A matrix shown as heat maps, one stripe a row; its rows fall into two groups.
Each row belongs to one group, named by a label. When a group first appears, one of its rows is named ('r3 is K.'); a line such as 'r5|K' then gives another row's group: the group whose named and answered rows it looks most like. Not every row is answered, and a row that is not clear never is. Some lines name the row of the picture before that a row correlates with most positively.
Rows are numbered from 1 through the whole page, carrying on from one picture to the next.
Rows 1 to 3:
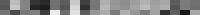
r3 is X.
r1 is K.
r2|K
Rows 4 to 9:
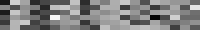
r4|K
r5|X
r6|K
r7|X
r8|K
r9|K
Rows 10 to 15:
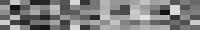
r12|X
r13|K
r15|K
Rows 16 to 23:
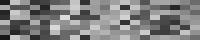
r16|K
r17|X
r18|K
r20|X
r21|X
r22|X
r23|K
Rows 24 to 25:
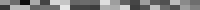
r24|X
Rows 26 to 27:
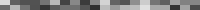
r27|K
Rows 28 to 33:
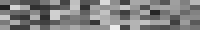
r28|X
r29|K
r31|X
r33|X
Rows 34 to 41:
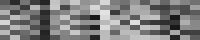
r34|X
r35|X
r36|X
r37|K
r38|X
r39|K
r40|X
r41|K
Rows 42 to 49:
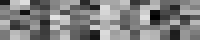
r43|K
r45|X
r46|X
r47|X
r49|K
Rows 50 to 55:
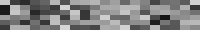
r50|X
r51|K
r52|K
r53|X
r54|X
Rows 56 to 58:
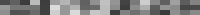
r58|X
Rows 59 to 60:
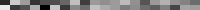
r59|K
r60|X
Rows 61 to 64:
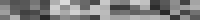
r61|X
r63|X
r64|K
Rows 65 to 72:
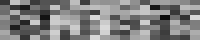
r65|K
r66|X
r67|K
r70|X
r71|X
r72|X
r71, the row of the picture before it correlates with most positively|62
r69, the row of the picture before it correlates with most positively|62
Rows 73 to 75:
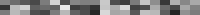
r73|X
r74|K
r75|K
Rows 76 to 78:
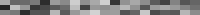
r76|X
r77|K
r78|X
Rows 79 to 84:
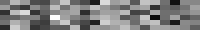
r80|X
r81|K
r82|X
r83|K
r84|K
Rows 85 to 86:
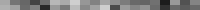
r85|X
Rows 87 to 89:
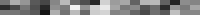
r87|K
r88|X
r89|X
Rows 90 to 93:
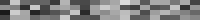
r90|K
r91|X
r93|K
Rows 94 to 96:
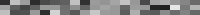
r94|K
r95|X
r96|X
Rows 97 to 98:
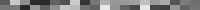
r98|X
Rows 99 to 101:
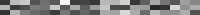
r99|K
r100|X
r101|K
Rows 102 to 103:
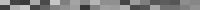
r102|X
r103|K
